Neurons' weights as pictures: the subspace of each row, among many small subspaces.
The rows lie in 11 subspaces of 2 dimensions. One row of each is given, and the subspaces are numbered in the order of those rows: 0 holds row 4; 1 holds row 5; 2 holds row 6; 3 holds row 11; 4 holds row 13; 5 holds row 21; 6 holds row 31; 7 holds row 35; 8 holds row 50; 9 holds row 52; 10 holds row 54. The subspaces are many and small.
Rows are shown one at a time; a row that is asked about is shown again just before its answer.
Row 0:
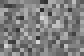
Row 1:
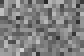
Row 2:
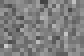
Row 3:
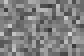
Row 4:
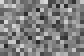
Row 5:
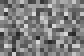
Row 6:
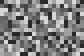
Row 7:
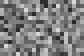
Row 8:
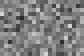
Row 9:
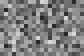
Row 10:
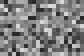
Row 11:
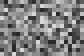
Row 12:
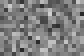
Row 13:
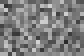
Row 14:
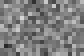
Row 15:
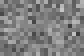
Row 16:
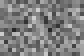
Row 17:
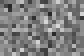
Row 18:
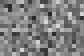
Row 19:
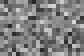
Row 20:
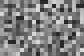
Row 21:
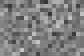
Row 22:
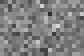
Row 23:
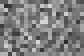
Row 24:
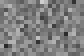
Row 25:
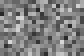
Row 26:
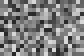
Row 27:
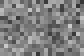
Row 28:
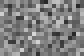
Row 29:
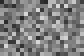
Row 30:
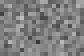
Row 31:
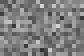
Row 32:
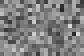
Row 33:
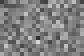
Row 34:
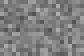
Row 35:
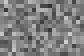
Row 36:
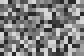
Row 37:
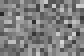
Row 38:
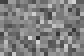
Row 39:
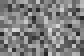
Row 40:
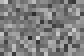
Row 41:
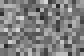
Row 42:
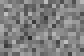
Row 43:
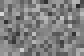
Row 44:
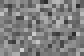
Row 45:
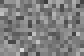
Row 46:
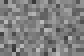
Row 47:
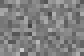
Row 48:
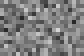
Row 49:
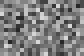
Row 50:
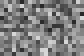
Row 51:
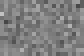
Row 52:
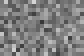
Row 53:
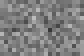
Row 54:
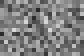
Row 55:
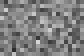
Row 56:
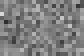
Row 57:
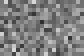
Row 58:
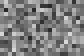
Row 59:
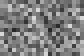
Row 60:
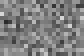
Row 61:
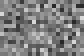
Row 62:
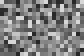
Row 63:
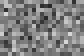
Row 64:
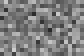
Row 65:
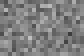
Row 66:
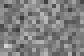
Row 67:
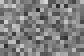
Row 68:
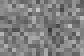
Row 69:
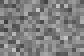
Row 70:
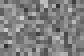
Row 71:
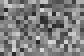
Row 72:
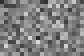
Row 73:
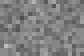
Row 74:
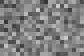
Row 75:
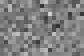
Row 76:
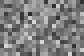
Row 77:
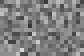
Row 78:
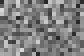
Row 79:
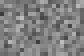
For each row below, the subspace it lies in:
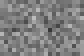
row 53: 10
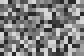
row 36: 9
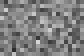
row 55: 3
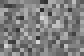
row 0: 3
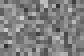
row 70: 1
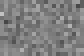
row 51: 6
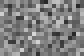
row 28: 5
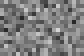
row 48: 1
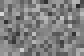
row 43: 6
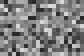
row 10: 4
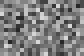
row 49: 8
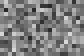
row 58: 7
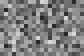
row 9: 1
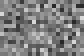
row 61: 5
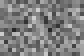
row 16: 10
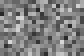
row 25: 8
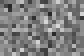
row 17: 5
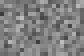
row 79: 8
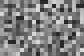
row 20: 5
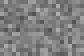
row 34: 3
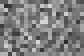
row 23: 4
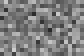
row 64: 3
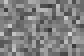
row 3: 7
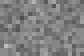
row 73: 4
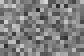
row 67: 0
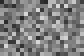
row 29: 0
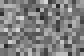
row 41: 3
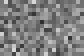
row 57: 9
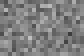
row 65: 7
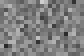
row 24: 1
